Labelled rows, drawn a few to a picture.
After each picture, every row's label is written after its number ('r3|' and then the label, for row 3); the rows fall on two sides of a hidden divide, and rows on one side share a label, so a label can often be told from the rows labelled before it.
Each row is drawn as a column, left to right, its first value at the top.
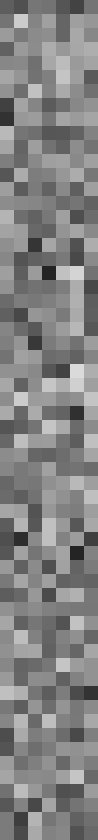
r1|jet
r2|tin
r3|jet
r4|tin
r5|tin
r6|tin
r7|tin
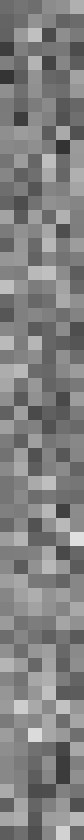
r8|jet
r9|jet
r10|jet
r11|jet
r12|jet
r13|jet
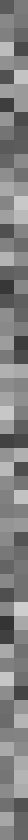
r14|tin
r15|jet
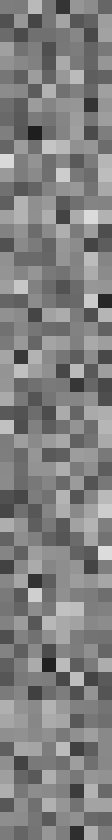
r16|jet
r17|jet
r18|jet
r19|jet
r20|tin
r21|jet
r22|jet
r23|tin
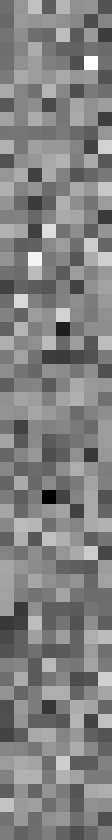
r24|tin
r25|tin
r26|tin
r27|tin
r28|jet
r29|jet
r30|tin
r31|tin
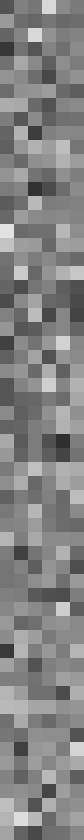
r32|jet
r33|jet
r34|jet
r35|jet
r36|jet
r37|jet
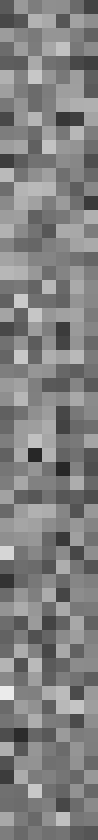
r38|jet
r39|jet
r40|tin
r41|tin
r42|jet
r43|jet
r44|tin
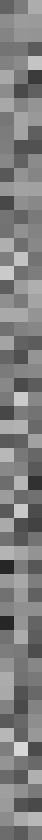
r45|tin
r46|tin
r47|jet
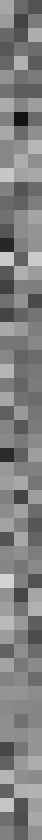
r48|tin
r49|jet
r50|jet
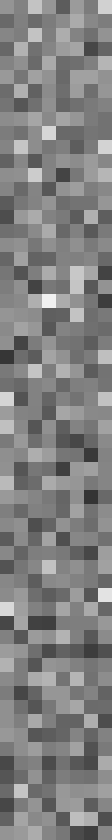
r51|tin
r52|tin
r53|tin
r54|jet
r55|tin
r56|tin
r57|jet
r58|tin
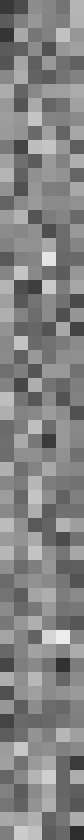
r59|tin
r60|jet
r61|tin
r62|tin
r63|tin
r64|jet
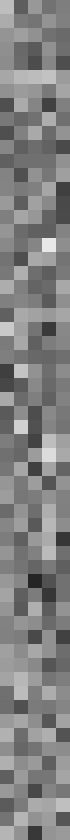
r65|tin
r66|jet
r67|jet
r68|tin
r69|tin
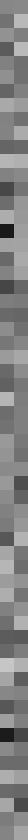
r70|tin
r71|jet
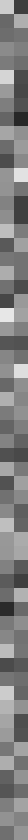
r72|jet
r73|tin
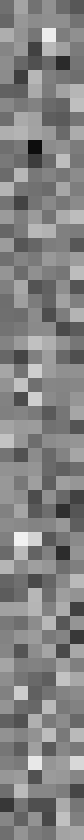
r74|jet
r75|tin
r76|jet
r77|jet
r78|jet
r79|jet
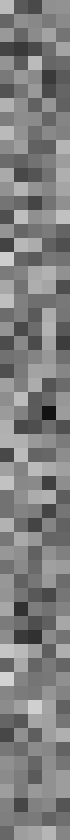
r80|tin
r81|jet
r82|jet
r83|jet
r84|jet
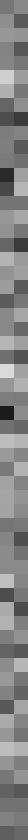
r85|jet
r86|jet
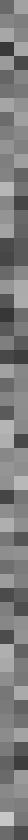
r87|jet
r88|tin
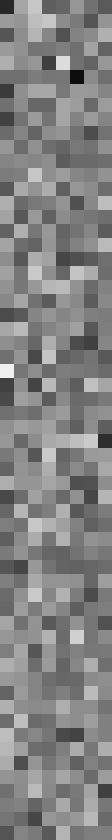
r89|jet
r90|tin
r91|tin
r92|tin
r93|tin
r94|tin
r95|jet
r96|tin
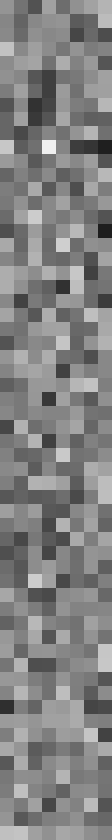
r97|tin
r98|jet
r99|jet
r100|jet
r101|tin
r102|jet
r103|tin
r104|tin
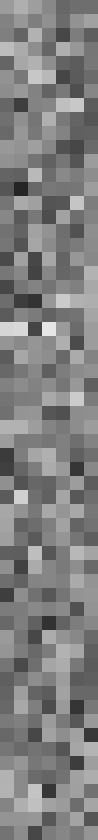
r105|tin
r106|tin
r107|tin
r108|tin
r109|tin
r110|tin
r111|tin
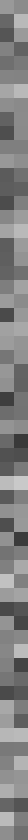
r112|jet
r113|tin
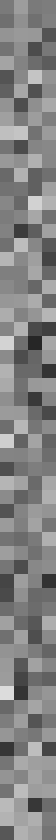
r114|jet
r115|tin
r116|jet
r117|jet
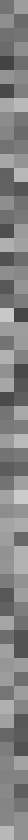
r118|jet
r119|tin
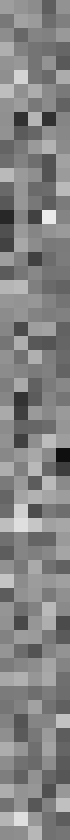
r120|tin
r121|tin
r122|tin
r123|jet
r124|tin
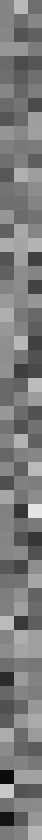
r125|tin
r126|tin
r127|tin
